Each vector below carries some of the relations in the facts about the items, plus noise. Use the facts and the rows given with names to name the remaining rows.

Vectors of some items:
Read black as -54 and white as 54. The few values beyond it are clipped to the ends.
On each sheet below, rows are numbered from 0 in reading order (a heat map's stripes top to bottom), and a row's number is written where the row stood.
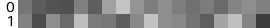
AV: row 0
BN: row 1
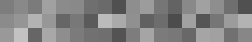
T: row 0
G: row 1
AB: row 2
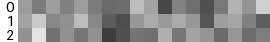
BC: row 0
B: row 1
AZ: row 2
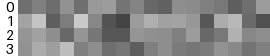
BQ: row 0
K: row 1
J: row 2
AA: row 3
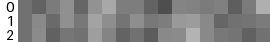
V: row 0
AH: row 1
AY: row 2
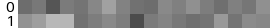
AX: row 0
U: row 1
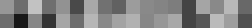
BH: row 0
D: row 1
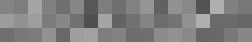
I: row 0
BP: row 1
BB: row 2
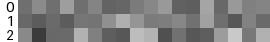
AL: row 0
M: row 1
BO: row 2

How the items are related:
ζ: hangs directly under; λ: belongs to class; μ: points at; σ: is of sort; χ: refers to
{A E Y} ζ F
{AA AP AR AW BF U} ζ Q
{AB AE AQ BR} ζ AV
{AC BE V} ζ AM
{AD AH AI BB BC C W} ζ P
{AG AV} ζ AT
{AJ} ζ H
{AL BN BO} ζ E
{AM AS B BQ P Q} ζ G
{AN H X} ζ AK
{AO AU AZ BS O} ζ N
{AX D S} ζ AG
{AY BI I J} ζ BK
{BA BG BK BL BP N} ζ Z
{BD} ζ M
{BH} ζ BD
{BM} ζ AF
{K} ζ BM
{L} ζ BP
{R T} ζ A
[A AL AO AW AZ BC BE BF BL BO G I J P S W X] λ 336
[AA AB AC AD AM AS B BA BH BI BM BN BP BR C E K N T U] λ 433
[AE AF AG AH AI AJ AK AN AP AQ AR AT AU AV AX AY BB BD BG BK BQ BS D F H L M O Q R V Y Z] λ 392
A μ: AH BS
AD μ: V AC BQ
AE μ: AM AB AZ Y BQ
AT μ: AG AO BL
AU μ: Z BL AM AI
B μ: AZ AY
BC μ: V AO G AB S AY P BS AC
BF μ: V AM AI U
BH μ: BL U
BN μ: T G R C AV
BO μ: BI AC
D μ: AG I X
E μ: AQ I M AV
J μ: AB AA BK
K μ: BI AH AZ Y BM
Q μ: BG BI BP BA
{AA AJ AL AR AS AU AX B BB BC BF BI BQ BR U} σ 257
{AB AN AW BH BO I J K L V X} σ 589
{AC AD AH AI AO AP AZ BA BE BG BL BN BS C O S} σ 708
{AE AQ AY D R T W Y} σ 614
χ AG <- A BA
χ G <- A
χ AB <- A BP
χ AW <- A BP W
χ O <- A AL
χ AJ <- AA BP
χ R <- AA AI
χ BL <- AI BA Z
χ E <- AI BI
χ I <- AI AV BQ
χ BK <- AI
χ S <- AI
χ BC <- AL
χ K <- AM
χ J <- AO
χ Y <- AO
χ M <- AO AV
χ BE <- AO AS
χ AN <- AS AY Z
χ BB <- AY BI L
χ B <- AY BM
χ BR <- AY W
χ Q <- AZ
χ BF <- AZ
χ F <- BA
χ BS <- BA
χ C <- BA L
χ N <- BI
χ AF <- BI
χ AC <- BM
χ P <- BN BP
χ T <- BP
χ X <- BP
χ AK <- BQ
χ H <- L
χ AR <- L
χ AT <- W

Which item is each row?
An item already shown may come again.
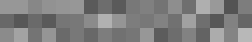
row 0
BI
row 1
M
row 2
S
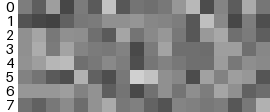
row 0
AU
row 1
F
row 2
BM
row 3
BR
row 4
U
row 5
A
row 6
BA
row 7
V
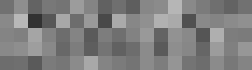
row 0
AY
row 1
AE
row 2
I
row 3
AO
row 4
AQ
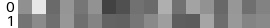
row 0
AZ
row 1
AL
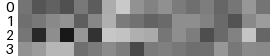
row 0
AG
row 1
AI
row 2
AT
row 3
U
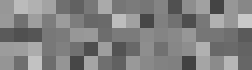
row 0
AM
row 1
BC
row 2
R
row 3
N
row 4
BH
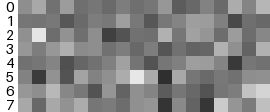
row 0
S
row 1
BK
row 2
AZ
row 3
AC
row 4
Z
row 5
Q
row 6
BF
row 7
AD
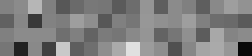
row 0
BL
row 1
Y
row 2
X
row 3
E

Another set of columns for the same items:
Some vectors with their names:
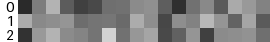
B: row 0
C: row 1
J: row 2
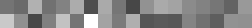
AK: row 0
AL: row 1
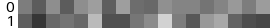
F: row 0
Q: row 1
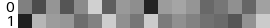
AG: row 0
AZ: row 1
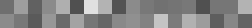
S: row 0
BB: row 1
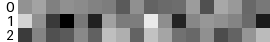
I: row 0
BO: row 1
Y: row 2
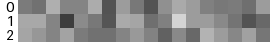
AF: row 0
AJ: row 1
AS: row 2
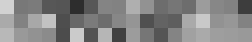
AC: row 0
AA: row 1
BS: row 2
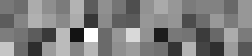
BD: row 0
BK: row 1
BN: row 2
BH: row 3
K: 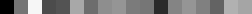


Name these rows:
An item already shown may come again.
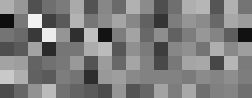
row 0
BI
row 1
K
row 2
BF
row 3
A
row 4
BI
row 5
BA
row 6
AM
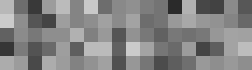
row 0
BH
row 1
R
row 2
AY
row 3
Y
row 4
AO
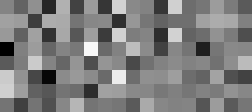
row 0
E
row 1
AO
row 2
E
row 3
AE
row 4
BM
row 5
D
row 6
BA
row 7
AT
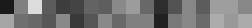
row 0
B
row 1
T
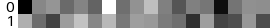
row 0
AE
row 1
BH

